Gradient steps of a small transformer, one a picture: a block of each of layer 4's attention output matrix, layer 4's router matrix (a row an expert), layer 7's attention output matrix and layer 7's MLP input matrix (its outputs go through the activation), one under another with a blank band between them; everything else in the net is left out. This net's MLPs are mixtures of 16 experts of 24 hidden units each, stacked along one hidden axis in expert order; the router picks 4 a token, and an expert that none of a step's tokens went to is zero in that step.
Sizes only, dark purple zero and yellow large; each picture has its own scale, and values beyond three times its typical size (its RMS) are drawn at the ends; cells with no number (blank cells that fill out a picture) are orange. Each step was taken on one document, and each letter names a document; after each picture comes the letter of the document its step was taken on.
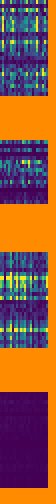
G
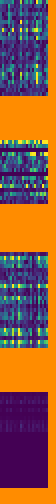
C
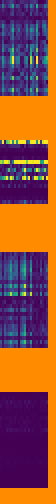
G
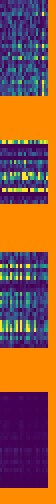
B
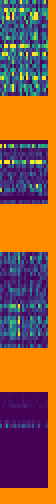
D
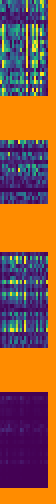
C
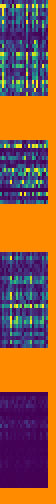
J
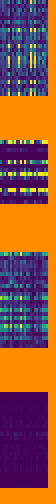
B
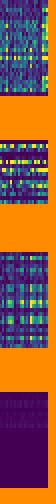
D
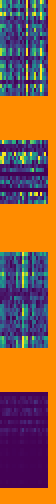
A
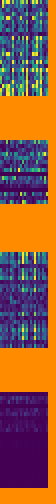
A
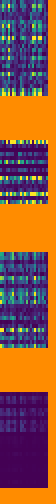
C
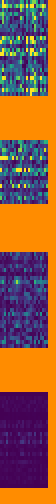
J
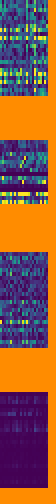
A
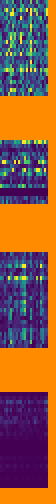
G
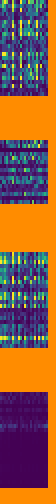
C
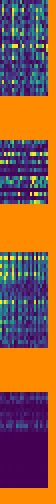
C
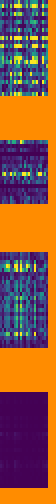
B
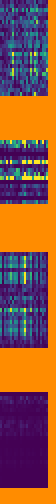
G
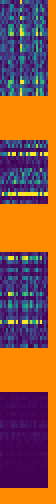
C
